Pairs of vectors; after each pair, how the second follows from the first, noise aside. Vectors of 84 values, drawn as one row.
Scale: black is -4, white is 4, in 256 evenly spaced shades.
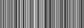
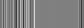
partly zeroed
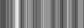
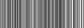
shuffled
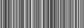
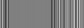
partly zeroed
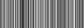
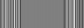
partly zeroed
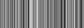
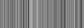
shrunk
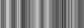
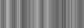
shrunk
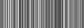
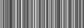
shuffled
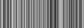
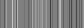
partly zeroed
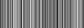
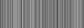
shrunk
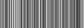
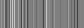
partly zeroed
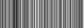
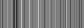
partly zeroed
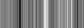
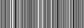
shuffled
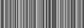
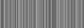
shrunk
